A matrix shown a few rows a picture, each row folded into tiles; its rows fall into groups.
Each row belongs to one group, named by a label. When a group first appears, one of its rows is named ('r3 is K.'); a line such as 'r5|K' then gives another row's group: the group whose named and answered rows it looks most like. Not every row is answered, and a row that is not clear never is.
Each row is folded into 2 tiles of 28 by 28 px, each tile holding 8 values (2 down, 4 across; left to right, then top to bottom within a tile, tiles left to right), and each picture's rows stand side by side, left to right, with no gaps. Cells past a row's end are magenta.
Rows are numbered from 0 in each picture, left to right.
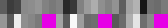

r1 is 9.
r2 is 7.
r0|9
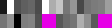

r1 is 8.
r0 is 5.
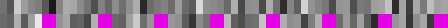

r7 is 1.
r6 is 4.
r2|7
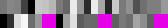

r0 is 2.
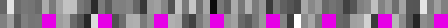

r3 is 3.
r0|5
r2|2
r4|3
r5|9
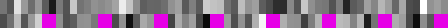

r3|4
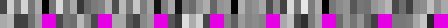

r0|3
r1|8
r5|3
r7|1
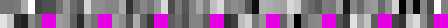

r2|4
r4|2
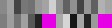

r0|4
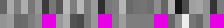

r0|3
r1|3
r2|5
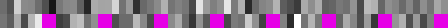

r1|2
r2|8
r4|8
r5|9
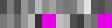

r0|1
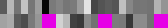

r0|3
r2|5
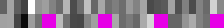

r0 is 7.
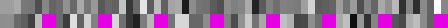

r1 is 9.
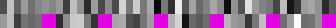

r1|7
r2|3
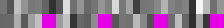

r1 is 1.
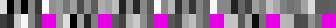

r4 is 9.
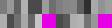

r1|2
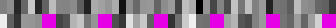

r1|2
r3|7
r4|3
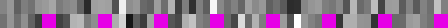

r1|2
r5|9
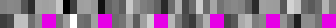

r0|2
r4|2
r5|5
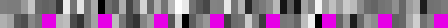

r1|3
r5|1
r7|7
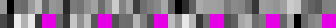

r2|8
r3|9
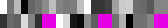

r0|8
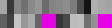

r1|2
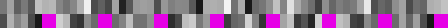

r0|4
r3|2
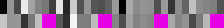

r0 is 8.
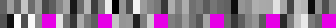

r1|4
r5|7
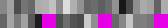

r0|4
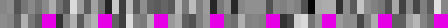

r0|4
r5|2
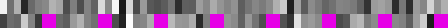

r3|9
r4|4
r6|2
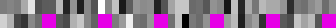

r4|1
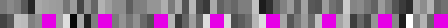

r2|4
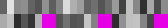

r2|7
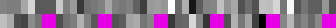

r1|8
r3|8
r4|4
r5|5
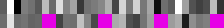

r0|5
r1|8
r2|3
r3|5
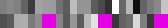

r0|2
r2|8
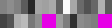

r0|2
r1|5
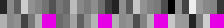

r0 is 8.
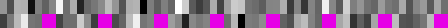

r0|7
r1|8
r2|7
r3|5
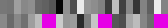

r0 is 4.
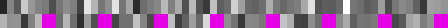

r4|5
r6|5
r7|2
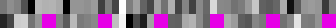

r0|2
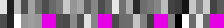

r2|8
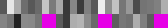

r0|5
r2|8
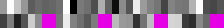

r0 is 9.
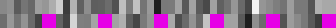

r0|4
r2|3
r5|4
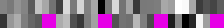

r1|3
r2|8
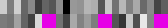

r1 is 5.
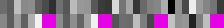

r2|8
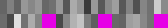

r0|9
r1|7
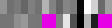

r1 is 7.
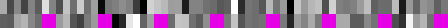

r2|2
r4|5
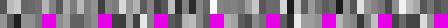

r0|5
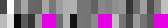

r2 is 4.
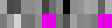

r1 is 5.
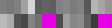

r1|4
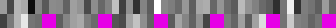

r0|7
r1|7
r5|5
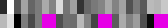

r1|8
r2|4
